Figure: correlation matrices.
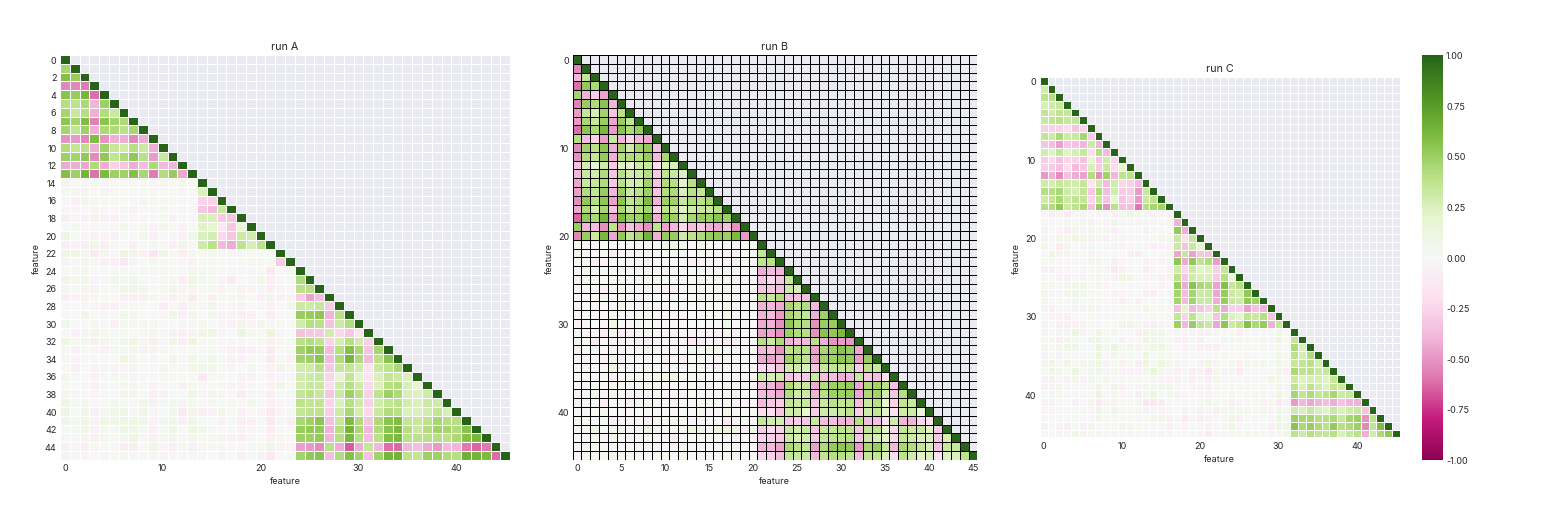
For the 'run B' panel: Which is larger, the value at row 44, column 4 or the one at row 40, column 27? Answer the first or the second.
the first
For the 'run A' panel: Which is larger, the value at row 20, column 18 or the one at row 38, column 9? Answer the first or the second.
the first
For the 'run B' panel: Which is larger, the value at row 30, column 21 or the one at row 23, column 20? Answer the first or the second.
the second
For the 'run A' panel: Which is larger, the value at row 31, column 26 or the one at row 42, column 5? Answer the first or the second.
the second
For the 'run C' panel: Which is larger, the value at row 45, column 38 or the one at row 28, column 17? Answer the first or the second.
the second
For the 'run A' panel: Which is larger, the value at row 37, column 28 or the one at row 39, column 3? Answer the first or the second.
the first
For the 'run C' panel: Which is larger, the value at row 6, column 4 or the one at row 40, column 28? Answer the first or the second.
the second
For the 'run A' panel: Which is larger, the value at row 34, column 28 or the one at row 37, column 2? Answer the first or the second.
the first
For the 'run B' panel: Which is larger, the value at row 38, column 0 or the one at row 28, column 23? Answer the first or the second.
the first
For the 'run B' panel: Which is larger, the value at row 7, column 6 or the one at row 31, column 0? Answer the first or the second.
the first
